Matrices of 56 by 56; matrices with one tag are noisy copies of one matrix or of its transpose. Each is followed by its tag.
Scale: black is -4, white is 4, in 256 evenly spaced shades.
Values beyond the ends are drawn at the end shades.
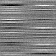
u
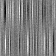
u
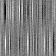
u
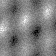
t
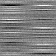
u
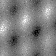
t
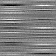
u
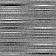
u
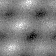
t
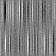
u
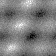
t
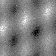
t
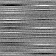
u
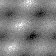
t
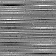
u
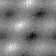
t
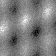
t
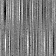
u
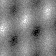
t
